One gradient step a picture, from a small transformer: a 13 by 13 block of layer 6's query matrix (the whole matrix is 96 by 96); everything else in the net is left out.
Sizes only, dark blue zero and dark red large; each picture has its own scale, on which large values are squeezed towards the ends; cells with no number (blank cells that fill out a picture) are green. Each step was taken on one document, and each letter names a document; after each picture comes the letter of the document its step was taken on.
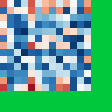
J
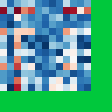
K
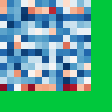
K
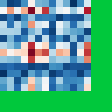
J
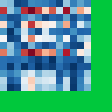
J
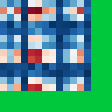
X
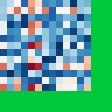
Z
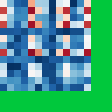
J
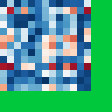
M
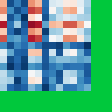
Z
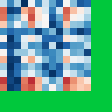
K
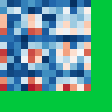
Z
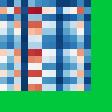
X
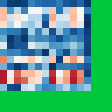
K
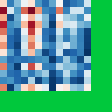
Z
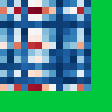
X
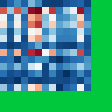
X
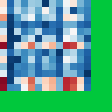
K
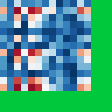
X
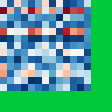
K
